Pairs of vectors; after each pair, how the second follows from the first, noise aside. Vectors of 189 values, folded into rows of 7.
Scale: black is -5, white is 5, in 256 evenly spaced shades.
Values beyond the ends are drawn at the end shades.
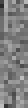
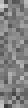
sign-scrambled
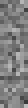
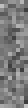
sign-scrambled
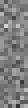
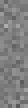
shrunk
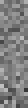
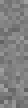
shrunk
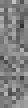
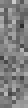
copied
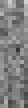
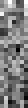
scaled up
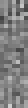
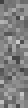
shuffled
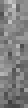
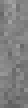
shrunk
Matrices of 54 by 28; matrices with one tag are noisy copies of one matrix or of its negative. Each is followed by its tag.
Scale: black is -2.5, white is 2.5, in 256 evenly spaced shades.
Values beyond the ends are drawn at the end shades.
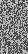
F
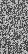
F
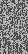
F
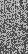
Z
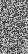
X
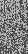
Z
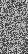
X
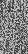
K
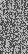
K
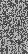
F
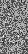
X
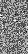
X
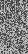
Z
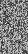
F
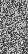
X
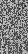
F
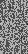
K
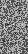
X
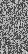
F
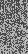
Z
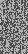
K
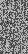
K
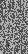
K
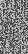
K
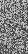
Z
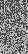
Z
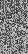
Z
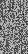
K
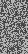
X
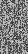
F
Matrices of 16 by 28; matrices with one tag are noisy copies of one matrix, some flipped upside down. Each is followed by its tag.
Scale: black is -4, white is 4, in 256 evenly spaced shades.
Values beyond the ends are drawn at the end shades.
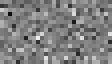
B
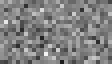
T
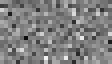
B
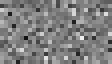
B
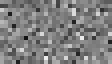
B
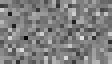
B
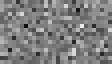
B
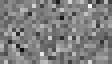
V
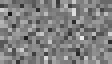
B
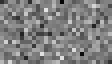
T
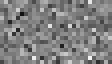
V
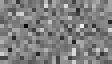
B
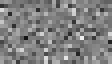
B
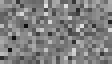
B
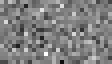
T
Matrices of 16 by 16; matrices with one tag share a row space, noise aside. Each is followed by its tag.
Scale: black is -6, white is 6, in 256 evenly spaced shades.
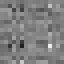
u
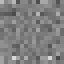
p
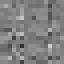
u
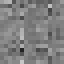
u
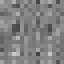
p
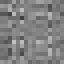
u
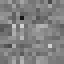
u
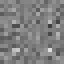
p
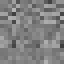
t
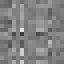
u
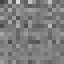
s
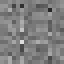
u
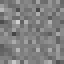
p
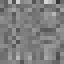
t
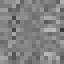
t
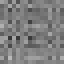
s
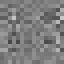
t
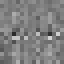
p
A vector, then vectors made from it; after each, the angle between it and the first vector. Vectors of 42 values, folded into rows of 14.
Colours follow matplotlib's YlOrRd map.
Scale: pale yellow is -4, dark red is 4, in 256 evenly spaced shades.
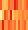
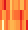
partly opposed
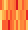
partly aligned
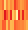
partly aligned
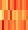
nearly parallel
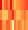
orthogonal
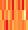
orthogonal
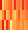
partly aligned
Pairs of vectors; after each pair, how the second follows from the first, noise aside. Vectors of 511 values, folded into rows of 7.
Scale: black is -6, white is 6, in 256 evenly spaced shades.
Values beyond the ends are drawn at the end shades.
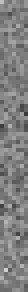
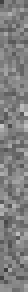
negated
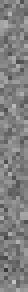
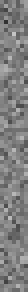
wrapped around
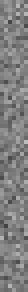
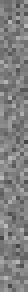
negated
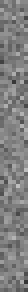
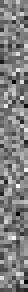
scaled up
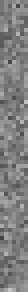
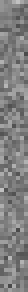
reversed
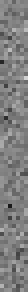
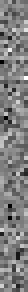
scaled up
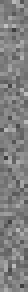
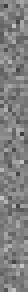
reversed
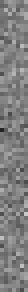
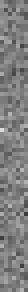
negated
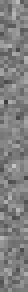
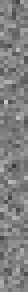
negated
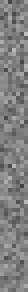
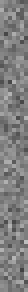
wrapped around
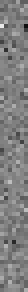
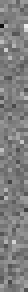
negated
